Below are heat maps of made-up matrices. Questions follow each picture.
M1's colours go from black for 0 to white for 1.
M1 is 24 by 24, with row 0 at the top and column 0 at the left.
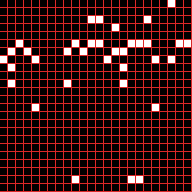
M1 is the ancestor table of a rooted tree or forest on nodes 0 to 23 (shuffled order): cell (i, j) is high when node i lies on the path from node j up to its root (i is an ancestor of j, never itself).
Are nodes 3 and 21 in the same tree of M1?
no
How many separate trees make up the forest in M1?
4
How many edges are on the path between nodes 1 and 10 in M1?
2
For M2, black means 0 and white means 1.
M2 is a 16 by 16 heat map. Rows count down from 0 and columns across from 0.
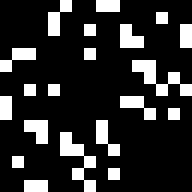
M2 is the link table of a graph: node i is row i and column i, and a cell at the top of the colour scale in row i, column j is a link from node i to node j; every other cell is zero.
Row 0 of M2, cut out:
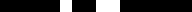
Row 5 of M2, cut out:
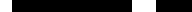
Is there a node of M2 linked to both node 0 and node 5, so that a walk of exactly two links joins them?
no
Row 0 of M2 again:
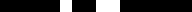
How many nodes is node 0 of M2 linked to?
3
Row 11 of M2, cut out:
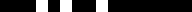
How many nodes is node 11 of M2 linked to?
3
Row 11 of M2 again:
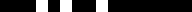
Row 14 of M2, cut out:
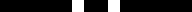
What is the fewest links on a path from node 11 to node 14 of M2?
4
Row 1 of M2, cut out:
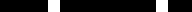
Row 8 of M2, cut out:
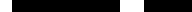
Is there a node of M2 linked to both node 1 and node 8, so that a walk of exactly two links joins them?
no
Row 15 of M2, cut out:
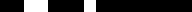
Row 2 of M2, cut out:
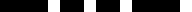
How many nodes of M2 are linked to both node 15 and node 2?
1
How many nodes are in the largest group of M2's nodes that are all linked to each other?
3
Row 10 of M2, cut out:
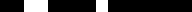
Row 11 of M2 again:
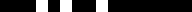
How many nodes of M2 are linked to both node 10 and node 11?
2
